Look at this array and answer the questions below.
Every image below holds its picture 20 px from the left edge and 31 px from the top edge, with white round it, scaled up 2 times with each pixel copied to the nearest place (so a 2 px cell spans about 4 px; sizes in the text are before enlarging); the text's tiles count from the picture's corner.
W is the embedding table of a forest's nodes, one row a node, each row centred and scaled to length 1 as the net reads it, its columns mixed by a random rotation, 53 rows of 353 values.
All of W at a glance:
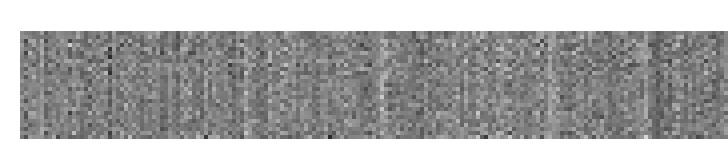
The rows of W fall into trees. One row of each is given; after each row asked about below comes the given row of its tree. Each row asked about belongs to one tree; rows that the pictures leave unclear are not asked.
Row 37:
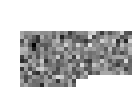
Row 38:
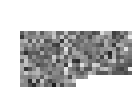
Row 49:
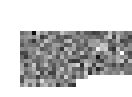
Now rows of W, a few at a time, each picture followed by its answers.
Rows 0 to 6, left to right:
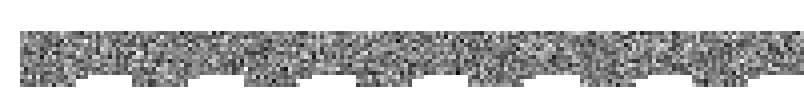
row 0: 38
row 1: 37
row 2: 38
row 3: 37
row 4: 49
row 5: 49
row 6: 38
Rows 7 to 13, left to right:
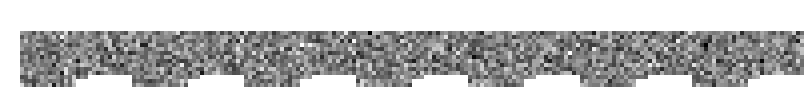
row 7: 38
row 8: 37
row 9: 37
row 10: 49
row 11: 49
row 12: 49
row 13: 37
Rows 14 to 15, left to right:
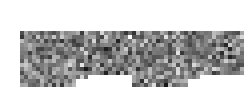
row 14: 38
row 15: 38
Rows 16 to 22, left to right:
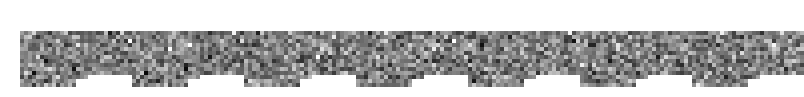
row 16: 37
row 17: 37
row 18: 49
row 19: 49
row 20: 37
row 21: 37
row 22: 49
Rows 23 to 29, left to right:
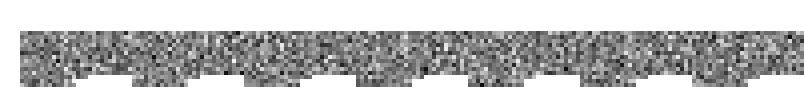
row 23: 38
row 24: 38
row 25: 37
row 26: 37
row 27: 38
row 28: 37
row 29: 49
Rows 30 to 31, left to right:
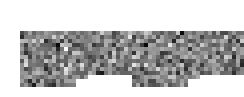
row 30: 38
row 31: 37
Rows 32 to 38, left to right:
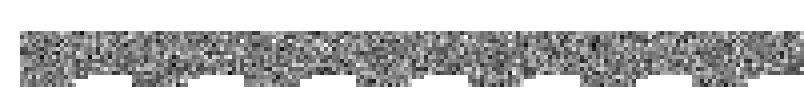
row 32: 38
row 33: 37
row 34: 49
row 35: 38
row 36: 38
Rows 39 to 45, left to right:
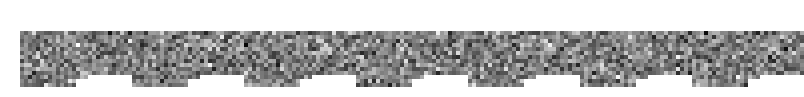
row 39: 37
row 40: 49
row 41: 49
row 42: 38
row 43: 49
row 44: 37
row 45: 49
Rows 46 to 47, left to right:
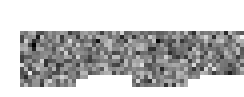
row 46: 37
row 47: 38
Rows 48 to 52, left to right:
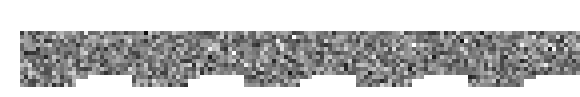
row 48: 38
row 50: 37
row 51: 37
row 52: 49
